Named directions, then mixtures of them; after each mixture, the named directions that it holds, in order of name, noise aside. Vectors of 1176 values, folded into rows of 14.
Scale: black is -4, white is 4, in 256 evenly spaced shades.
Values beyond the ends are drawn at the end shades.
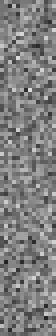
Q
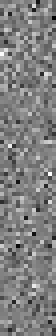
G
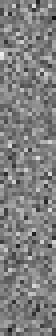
G, Q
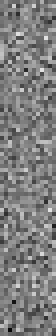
G, Q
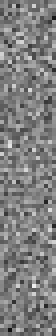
G, Q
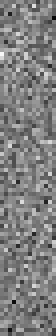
G, Q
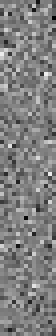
G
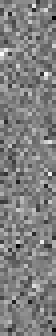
G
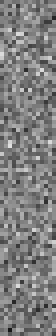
G, Q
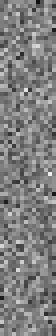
G, Q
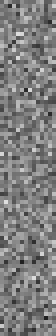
Q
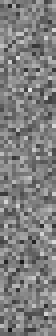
Q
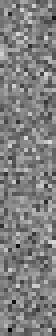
G, Q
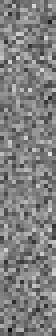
G, Q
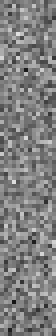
G, Q
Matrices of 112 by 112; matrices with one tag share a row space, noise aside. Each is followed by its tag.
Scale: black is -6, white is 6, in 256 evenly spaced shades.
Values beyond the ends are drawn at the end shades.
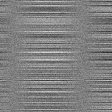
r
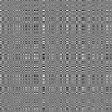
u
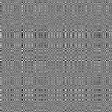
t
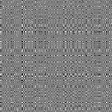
t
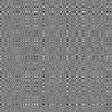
u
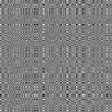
u
